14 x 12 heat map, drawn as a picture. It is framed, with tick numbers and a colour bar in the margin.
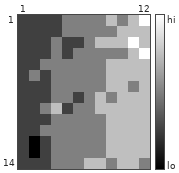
Values rise toward the right. The top right is the roughest part. The bottom middle is the smoothest part.
